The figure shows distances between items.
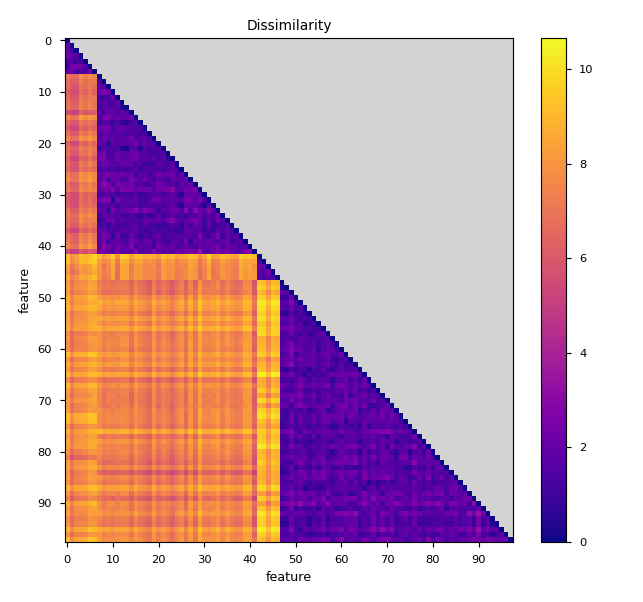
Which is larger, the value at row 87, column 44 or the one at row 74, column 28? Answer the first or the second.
the first
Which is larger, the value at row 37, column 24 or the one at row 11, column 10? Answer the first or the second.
the second
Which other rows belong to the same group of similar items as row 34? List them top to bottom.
7, 8, 9, 10, 11, 12, 13, 14, 15, 16, 17, 18, 19, 20, 21, 22, 23, 24, 25, 26, 27, 28, 29, 30, 31, 32, 33, 35, 36, 37, 38, 39, 40, 41
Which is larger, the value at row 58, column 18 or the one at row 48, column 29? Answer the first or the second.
the second
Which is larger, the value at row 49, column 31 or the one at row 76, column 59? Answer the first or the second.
the first
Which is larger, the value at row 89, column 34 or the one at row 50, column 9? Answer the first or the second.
the second
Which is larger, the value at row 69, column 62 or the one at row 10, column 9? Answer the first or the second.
the second
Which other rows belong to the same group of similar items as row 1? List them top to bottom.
0, 2, 3, 4, 5, 6
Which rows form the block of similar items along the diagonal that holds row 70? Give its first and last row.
47 to 97
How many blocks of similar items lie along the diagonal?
4
